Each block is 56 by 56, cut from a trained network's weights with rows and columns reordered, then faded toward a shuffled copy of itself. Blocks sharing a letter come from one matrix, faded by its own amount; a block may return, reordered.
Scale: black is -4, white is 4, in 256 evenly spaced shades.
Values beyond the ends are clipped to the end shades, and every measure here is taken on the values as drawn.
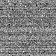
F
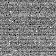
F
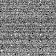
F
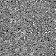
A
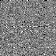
A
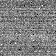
F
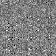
A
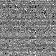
F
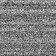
F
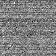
F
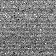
F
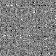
A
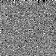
A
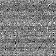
F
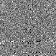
A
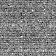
F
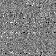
A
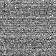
F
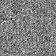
A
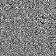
A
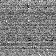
F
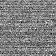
F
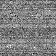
F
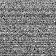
F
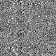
A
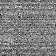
F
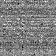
F
